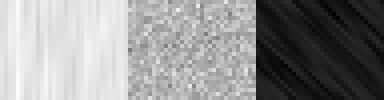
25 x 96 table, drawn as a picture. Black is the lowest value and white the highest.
It is made of 1 by 3 panels. Panel 1,1: very high, streaked downward, faint in contrast. Panel 1,2: high, fine-grained. Panel 1,3: very low, slanting down to the right, faint in contrast.
